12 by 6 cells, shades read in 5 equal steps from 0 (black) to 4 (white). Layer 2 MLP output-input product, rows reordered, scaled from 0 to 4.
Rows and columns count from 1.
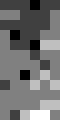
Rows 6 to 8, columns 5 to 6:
2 2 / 1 2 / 3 2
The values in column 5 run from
1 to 4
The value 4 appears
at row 12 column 4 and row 12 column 5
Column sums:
21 18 18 19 25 26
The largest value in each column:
2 2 3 4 4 3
